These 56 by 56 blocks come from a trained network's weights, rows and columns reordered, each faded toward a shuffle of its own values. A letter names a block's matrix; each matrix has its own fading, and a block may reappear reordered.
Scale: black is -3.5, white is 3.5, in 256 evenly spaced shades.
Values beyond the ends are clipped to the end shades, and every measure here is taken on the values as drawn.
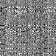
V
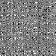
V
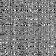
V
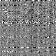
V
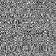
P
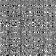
V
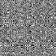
P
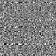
P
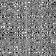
V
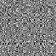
P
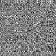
P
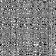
V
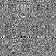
P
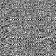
P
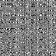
V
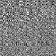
P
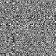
P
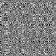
P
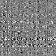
V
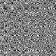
P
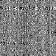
V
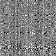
V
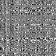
V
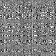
V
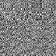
P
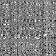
V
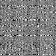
V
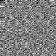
P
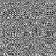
P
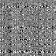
V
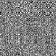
P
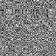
P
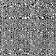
V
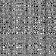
V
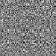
P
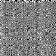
V
